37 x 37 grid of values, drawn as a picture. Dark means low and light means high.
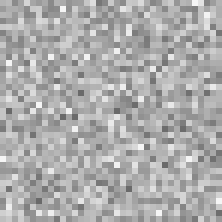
There are no regular stripes. No single row or column stands out from its neighbours. The histogram is bell-shaped. On average the colour sits 70% of the way up the scale. The texture is fine-grained noise.
